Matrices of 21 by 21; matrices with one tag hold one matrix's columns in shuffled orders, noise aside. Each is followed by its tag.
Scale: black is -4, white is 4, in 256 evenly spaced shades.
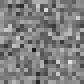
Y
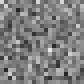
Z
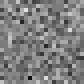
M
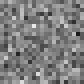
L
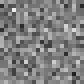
Y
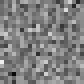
Y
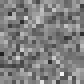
L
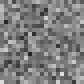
L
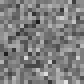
L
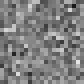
Y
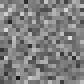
M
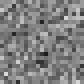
L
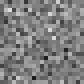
M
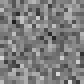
L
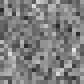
Z
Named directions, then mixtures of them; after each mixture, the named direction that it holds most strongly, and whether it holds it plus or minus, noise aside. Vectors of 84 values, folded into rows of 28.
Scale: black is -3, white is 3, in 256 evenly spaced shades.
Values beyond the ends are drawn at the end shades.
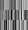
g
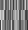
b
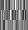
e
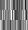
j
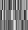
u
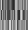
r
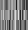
g, minus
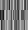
b, minus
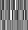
e, plus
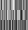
r, minus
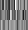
e, plus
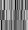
b, minus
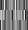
b, plus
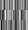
b, minus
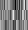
e, minus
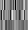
e, minus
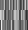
b, plus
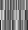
b, plus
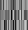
g, plus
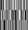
e, plus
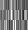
g, minus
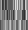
j, minus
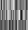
r, minus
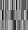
u, minus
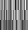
u, plus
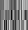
g, plus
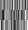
b, minus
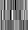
e, minus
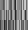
g, plus
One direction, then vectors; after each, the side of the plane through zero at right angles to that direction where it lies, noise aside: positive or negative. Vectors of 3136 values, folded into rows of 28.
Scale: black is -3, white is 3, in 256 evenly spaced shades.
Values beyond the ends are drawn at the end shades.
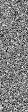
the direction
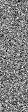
positive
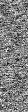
negative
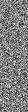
negative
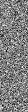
positive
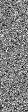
negative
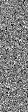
positive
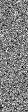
negative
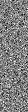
negative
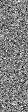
negative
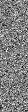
negative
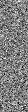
negative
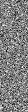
positive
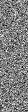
negative
